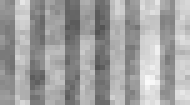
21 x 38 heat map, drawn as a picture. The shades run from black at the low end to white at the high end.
The top middle is the ninth with the lowest average. Streaks run downward. Upright stripes repeat 6 times across the table.
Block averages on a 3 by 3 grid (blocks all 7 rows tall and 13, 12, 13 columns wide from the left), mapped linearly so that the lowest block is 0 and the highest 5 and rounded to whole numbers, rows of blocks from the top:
2 0 4 | 2 1 4 | 2 1 5
